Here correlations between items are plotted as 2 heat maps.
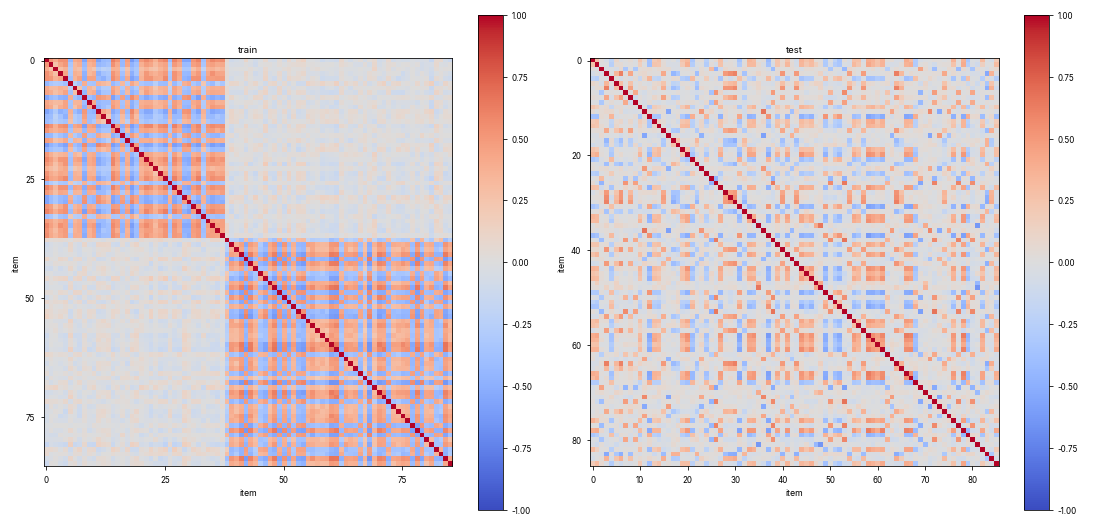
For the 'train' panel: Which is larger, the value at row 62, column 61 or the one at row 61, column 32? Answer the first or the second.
the second
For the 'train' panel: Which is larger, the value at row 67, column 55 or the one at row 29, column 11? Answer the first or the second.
the second
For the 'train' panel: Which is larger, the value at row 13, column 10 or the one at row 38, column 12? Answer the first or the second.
the second
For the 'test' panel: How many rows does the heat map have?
86
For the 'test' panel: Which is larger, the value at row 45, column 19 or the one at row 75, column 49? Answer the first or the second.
the first
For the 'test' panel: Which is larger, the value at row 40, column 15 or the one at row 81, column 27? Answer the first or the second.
the first
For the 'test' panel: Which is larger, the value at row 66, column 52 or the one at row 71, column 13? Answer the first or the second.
the second
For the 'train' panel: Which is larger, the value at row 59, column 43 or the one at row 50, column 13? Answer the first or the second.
the first
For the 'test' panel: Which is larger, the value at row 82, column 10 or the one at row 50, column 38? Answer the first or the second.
the second
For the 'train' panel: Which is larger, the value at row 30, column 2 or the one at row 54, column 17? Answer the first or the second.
the second
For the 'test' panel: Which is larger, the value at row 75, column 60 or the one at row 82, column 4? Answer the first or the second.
the first
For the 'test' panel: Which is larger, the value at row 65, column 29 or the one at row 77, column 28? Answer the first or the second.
the first
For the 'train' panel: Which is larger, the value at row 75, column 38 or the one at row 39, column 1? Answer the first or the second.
the second
